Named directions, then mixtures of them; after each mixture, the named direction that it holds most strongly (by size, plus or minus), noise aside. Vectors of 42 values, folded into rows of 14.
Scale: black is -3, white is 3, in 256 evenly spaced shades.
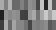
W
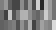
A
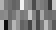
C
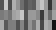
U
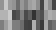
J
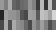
W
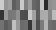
W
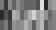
J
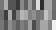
A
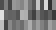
W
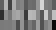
U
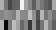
C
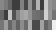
A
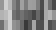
J
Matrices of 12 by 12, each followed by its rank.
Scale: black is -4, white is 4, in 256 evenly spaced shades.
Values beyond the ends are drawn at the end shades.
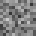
full rank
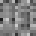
two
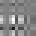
one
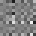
two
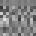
two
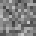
full rank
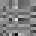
two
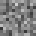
full rank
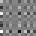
one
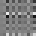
one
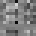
two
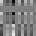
one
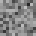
full rank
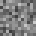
full rank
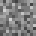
full rank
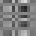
one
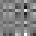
one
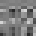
two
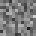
full rank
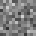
full rank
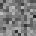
full rank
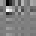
one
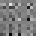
two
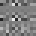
two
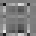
one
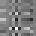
two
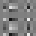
one
